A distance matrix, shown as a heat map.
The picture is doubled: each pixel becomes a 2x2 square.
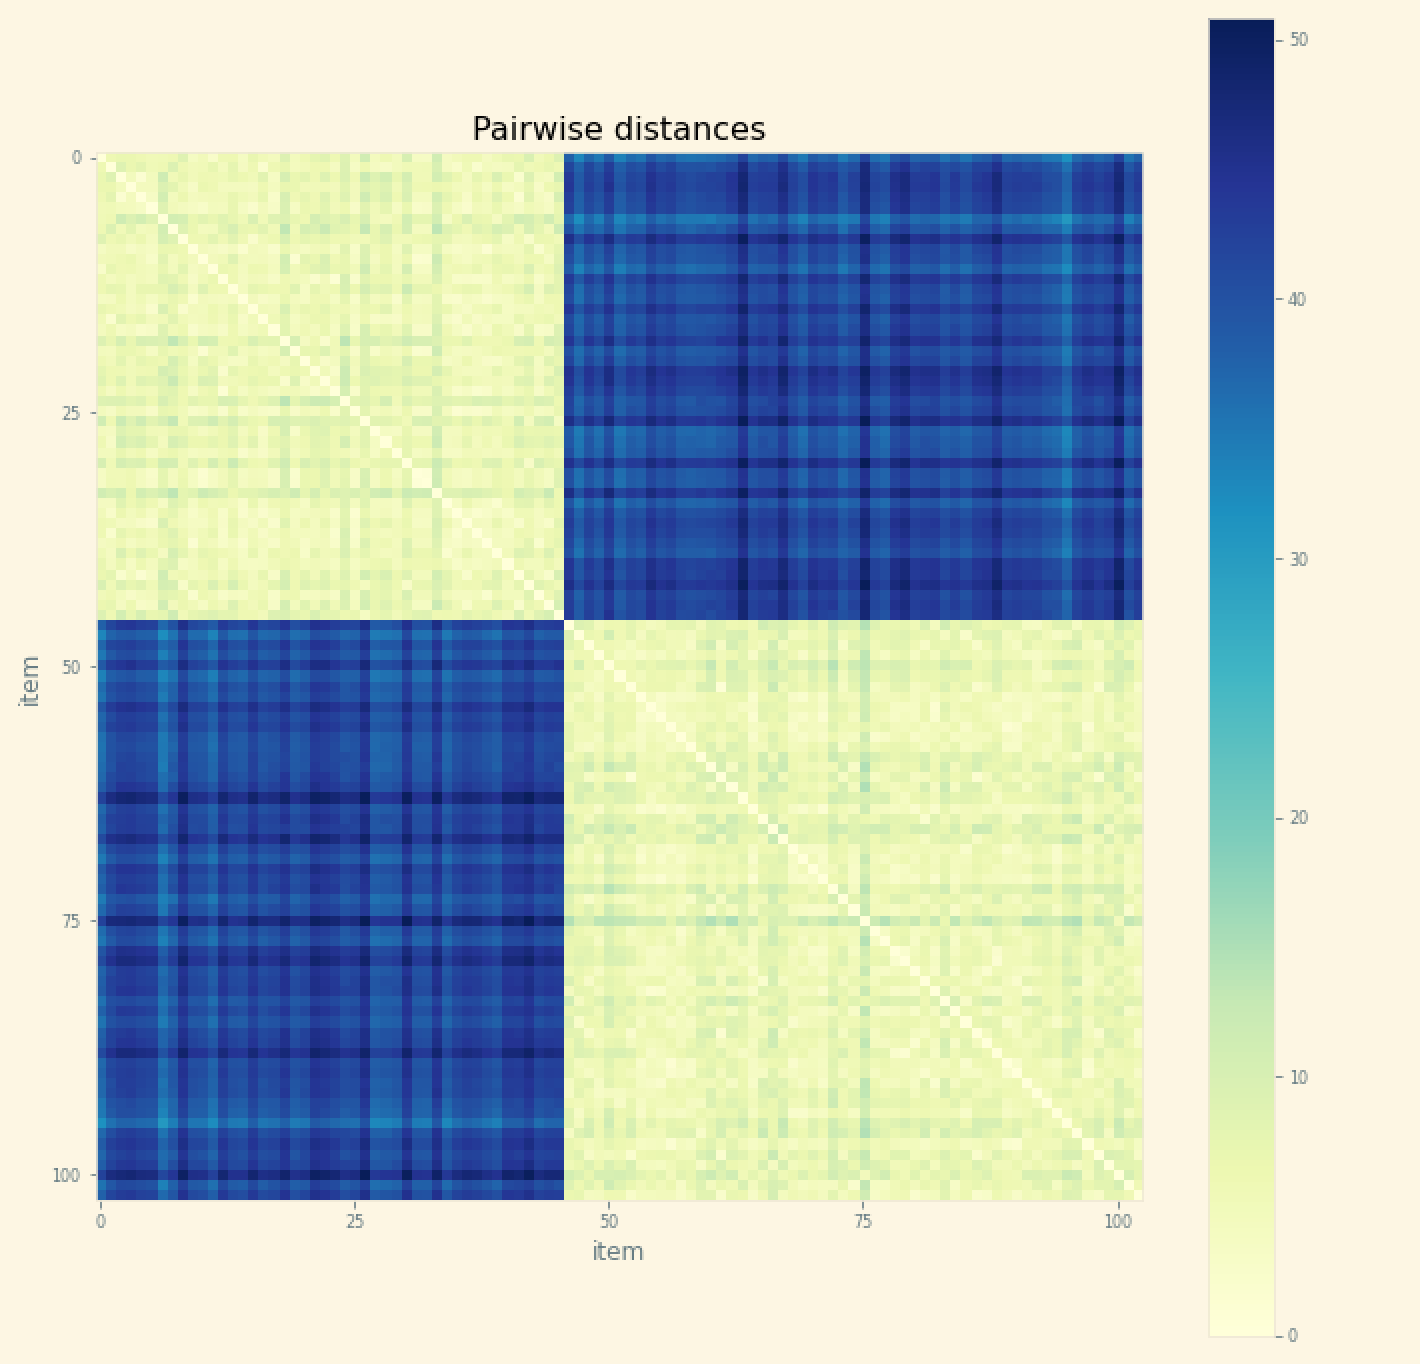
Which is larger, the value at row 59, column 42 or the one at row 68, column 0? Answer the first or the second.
the first
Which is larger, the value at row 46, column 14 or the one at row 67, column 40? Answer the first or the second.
the second
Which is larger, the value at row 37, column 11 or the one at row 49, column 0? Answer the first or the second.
the second
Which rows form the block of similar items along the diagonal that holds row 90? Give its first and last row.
46 to 102
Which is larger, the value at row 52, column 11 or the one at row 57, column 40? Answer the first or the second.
the second
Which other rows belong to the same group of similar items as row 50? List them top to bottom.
46, 47, 48, 49, 51, 52, 53, 54, 55, 56, 57, 58, 59, 60, 61, 62, 63, 64, 65, 66, 67, 68, 69, 70, 71, 72, 73, 74, 75, 76, 77, 78, 79, 80, 81, 82, 83, 84, 85, 86, 87, 88, 89, 90, 91, 92, 93, 94, 95, 96, 97, 98, 99, 100, 101, 102
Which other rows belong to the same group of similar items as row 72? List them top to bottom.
46, 47, 48, 49, 50, 51, 52, 53, 54, 55, 56, 57, 58, 59, 60, 61, 62, 63, 64, 65, 66, 67, 68, 69, 70, 71, 73, 74, 75, 76, 77, 78, 79, 80, 81, 82, 83, 84, 85, 86, 87, 88, 89, 90, 91, 92, 93, 94, 95, 96, 97, 98, 99, 100, 101, 102
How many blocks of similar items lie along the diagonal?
2
